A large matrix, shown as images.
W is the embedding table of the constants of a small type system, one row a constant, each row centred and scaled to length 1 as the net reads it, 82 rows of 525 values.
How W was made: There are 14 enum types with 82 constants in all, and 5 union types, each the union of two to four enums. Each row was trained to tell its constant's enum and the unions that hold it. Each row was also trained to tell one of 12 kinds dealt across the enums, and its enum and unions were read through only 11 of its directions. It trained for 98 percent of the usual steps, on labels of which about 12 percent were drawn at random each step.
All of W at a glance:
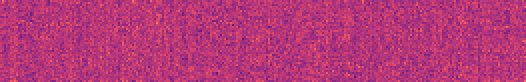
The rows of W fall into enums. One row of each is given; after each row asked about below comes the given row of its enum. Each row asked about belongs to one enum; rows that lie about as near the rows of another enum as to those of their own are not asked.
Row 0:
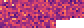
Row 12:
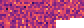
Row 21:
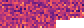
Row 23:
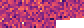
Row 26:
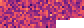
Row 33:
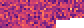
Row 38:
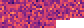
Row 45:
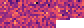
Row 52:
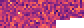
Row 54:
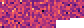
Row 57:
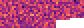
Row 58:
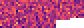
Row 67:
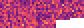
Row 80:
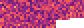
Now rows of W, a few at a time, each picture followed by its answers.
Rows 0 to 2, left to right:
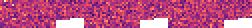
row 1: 54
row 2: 0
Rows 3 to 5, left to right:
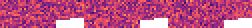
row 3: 45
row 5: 80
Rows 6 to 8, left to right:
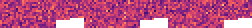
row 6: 58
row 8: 33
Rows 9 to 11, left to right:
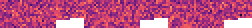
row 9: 45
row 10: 52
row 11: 21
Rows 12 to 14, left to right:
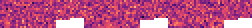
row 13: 33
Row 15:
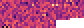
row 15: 23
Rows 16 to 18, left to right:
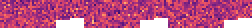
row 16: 52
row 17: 38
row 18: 33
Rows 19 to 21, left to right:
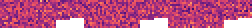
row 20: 67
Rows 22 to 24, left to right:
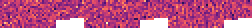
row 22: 67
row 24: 67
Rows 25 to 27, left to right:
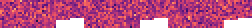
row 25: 54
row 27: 80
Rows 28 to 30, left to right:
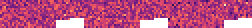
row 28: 80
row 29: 52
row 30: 54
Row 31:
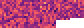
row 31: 52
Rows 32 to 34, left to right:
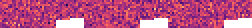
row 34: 0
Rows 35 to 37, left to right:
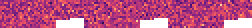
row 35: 52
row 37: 38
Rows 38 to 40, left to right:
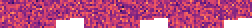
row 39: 33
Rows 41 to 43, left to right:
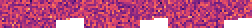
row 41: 57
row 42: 33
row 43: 57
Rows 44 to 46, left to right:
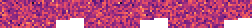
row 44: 21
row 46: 58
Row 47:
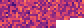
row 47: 45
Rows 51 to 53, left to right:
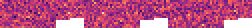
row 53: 58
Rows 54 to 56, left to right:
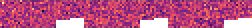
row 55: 52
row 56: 21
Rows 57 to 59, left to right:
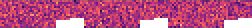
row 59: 54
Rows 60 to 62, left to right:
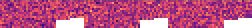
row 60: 21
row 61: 57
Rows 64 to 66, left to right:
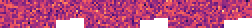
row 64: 57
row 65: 57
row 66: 58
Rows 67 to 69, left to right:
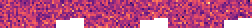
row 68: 21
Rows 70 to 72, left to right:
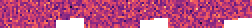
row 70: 67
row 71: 26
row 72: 80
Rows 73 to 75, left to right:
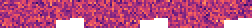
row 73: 45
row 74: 0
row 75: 67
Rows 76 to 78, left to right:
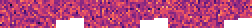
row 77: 67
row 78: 57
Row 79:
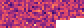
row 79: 21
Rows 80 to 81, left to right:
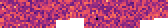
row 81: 80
